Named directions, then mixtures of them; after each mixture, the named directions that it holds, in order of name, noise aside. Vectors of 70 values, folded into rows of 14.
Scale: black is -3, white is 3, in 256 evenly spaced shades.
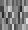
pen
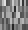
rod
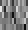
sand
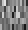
rod, sand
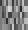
pen, sand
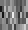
pen, sand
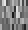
rod, sand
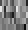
sand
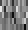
sand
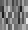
pen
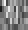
pen, rod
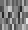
pen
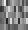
pen, rod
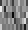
sand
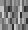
pen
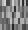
rod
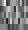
pen, rod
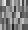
rod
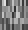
rod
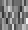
pen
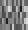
pen, sand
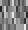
sand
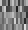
pen, sand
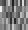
rod, sand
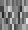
pen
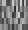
rod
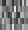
rod
